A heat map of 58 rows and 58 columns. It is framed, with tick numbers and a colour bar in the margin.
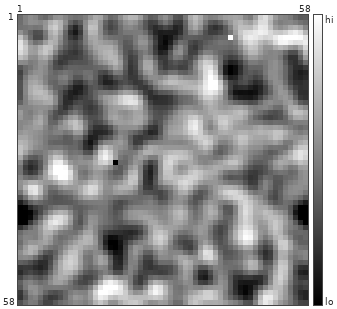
The texture is blotchy. No overall slope runs across the table. There is no seam. Neither half mirrors the other. Two lone cells stand out: one far higher and one far lower than their neighbours.
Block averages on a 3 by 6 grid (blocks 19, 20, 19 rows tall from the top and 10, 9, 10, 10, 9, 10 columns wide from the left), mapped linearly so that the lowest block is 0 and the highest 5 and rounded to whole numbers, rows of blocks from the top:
3 0 1 2 1 3
3 2 1 5 4 2
1 3 2 3 2 2
